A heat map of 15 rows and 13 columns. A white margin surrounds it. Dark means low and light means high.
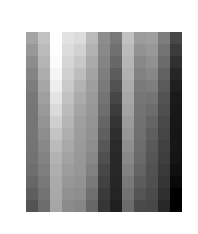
The ninth with the highest average is the top left. Values rise toward the top left. The grain runs up and down. The bottom right is the ninth with the lowest average. The values follow a bell shape. No lone cell stands out from its neighbours.
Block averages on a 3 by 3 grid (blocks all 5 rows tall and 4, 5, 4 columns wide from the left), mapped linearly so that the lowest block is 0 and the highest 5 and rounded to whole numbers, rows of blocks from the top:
542 | 421 | 310
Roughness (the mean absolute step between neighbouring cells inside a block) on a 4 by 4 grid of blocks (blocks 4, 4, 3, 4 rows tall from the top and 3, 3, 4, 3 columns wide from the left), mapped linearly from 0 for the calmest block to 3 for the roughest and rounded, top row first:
2 1 2 2 | 2 0 3 2 | 1 0 3 1 | 1 0 2 1
